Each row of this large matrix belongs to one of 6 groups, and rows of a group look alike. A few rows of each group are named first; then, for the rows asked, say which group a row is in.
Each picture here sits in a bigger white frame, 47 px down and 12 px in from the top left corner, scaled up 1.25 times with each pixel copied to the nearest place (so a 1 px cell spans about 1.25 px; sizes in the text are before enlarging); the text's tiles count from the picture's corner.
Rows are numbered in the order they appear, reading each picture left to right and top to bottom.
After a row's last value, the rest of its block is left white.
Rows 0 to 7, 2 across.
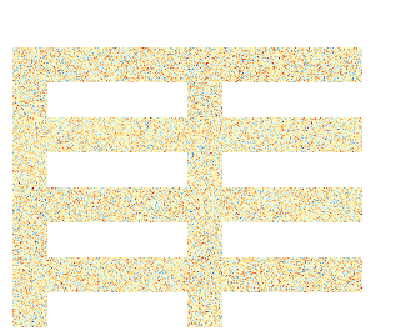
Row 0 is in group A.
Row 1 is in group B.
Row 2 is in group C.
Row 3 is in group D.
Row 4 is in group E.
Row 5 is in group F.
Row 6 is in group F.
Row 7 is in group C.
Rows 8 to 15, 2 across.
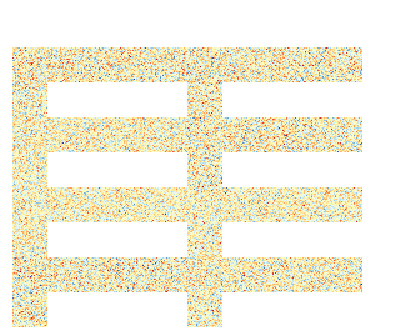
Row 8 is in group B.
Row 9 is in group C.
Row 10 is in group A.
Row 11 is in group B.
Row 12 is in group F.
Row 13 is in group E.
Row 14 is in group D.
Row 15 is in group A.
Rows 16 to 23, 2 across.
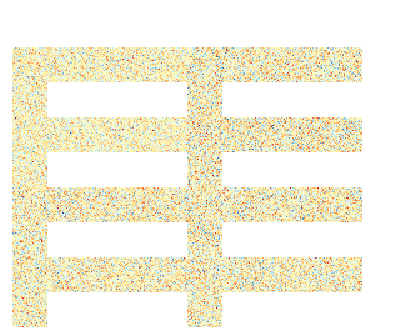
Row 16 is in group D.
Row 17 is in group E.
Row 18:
D
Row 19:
A
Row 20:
A
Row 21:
A
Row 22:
C
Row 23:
F
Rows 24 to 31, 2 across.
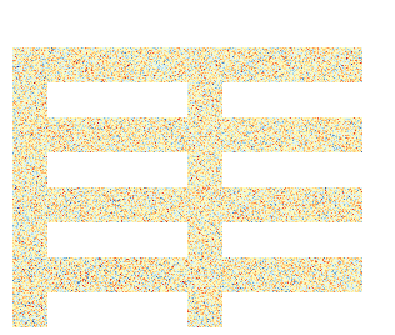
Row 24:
E
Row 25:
A
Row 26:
B
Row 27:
A
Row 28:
D
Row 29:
C
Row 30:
F
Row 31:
F
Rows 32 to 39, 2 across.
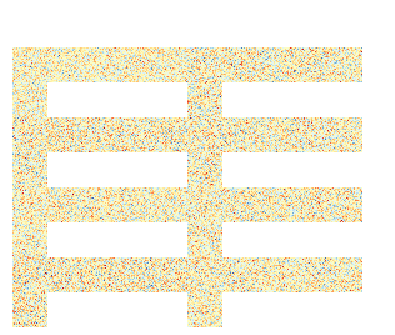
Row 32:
A
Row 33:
F
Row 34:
B
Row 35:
D
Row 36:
B
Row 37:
A
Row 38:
C
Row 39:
C
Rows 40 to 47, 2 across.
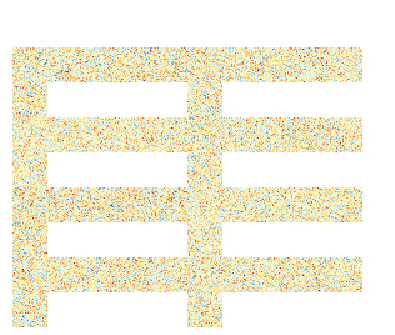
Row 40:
C
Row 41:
F
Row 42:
A
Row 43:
D
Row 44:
B
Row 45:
A
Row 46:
F
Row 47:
C
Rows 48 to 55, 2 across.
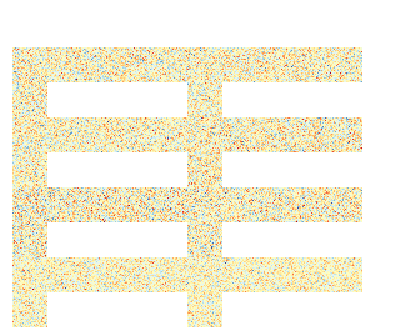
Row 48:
F
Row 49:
B
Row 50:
D
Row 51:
C
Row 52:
E
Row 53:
E
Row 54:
F
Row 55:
E
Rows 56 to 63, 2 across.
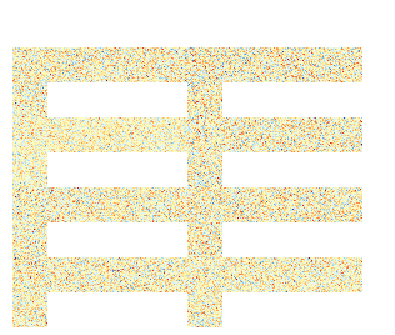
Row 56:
A
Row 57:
D
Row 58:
B
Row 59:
F
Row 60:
E
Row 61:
C
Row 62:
D
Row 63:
F
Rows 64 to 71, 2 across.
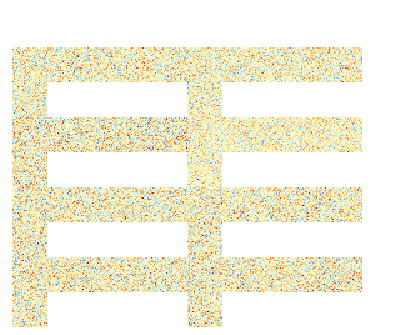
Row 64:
A
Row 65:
A
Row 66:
C
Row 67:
A
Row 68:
E
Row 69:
C
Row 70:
B
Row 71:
C
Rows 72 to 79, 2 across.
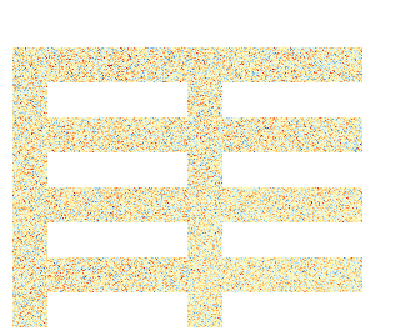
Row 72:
B
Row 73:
F
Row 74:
B
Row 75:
B
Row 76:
F
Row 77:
A
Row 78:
B
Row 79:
F
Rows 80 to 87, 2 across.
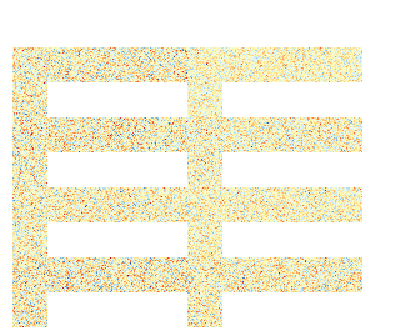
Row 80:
C
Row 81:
B
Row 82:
B
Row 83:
A
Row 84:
B
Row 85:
C
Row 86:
C
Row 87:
C
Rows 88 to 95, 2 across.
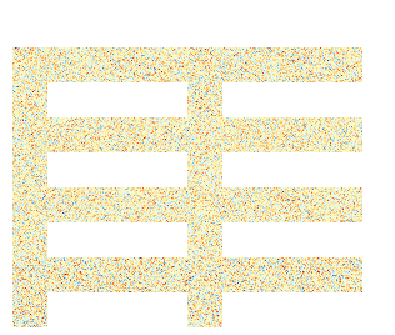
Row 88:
D
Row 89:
D
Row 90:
B
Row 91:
B
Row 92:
A
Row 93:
D
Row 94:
F
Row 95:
A
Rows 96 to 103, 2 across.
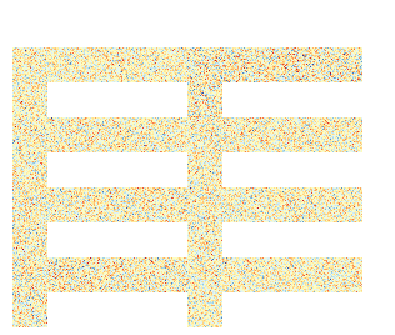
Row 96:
D
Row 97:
B
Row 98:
E
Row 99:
E
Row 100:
A
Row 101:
D
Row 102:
B
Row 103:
E
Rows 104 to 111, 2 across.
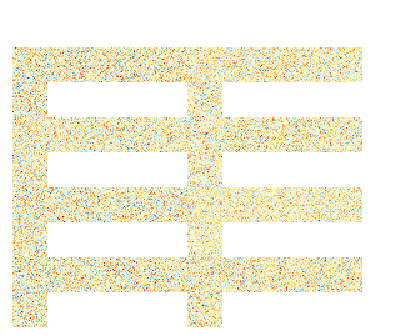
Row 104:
D
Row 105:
B
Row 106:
D
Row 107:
B
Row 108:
E
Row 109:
C
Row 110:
D
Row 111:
C
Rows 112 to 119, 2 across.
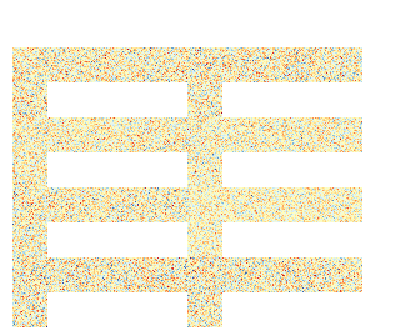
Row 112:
C
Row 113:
B
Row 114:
C
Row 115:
A
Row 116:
B
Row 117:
A
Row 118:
A
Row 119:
D
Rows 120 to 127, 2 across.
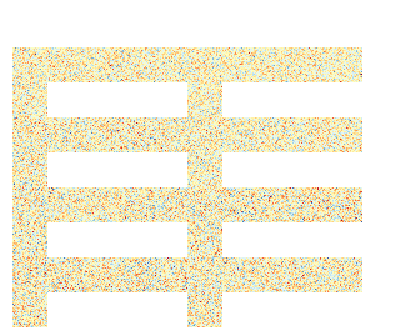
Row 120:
B
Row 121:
F
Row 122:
D
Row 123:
A
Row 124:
E
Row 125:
A
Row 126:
C
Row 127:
E
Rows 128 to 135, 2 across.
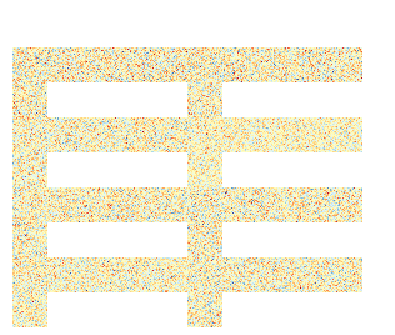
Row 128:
C
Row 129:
C
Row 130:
A
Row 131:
B
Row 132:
B
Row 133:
E
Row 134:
D
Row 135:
E
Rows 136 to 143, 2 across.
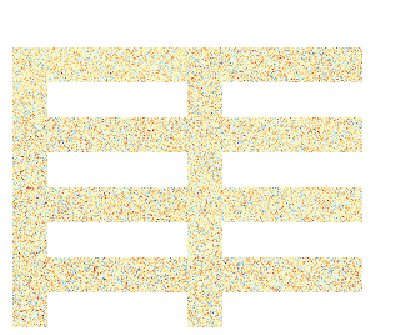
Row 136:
F
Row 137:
C
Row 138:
A
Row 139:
A
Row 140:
C
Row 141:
A
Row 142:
A
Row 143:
E
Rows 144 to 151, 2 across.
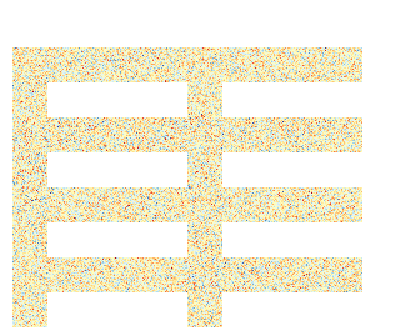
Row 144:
D
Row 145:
C
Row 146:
A
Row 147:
D
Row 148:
E
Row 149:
D
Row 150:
A
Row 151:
E
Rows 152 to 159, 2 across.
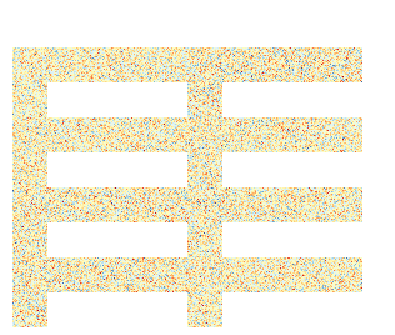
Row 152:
B
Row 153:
A
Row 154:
C
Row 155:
D
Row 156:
A
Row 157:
F
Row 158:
A
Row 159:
C
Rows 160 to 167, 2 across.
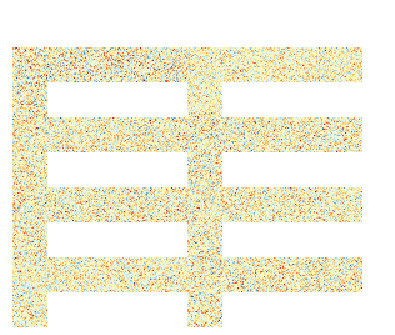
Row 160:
D
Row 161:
C
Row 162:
C
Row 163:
E
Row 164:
C
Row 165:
F
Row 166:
D
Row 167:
C
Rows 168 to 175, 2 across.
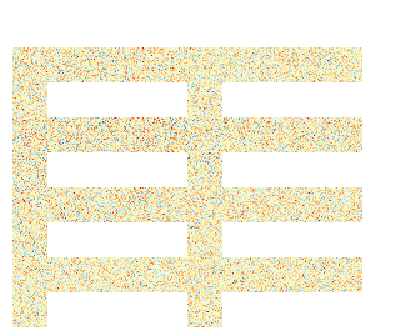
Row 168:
A
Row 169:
D
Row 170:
A
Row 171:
E
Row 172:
F
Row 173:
C
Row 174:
E
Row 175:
C
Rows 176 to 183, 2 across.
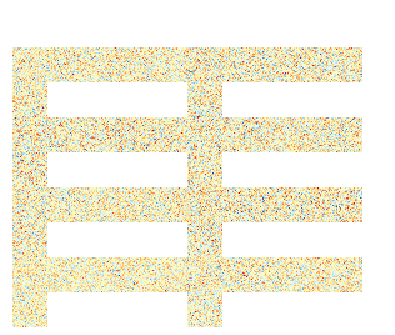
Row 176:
F
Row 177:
F
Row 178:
D
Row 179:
E
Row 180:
E
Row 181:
A
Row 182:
D
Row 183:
A
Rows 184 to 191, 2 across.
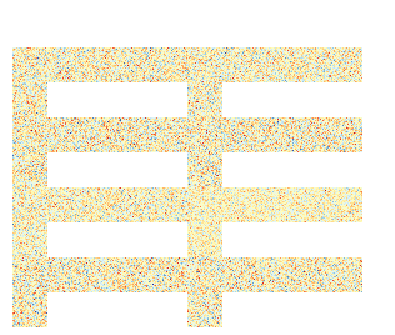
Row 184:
C
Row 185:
E
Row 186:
D
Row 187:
A
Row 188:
B
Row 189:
C
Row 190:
E
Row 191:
F
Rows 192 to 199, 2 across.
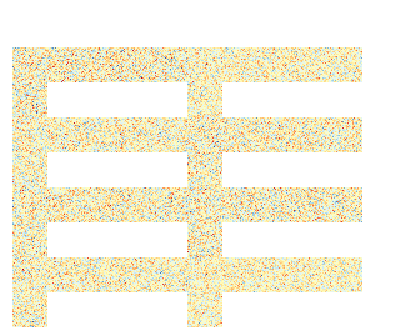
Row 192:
B
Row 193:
B
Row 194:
F
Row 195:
E
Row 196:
B
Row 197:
F
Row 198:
F
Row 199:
B
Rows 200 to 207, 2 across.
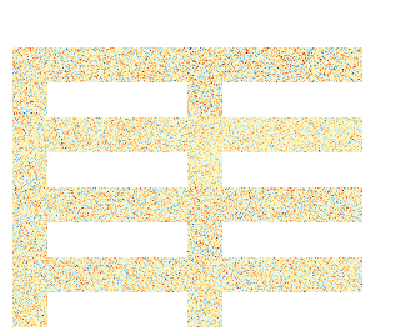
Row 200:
C
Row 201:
D
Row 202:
F
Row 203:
C
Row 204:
D
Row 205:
F
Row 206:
A
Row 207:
F
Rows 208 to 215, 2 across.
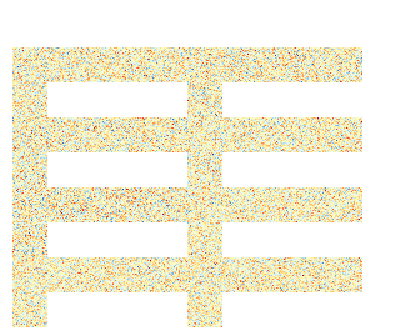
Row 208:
E
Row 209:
B
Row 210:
A
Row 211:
A
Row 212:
F
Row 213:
C
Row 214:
C
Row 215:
C
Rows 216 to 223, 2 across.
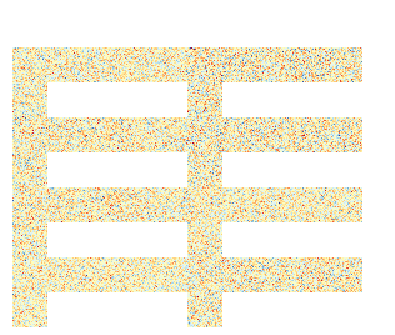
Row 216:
F
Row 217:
D
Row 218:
B
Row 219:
E
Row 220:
B
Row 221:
C
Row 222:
B
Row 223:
A
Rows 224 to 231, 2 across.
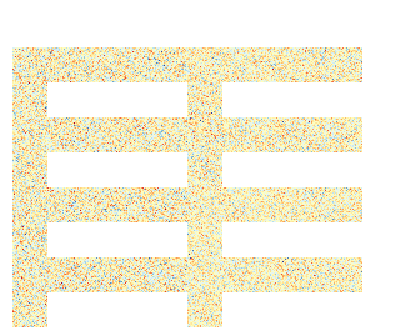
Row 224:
E
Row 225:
C
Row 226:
F
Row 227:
D
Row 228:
A
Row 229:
C
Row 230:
F
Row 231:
D
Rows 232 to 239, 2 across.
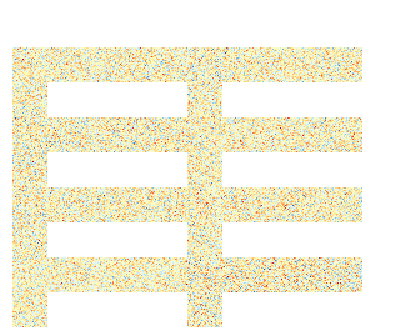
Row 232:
F
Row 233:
E
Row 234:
D
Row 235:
C
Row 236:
E
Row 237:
B
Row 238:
F
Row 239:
B
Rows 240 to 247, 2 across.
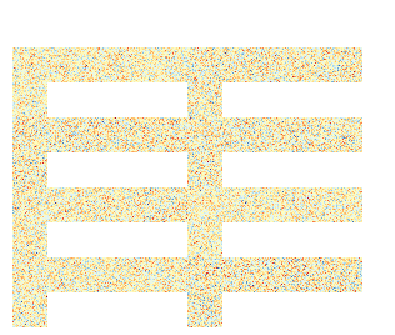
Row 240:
B
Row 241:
E
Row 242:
A
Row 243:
D
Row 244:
C
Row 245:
D
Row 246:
F
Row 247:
B
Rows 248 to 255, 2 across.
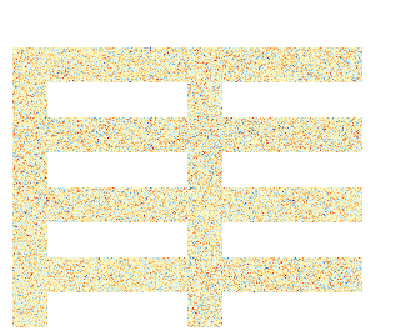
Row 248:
C
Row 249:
B
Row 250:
C
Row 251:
E
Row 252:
C
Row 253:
D
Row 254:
B
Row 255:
B
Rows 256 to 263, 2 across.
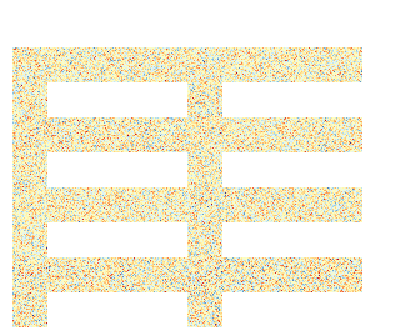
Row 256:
D
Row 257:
F
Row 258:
C
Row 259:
C
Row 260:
B
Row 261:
E
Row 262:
B
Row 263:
A
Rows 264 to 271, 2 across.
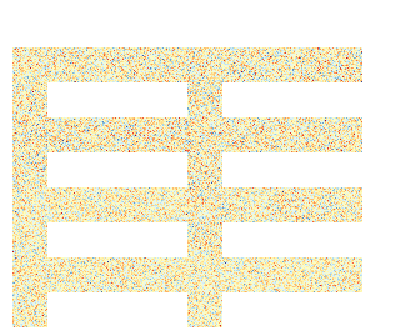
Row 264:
D
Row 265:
A
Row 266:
A
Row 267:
C
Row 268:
F
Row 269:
D
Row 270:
D
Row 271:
E
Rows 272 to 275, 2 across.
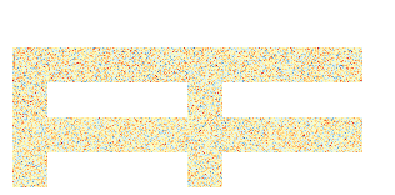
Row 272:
C
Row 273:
A
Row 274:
F
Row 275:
E
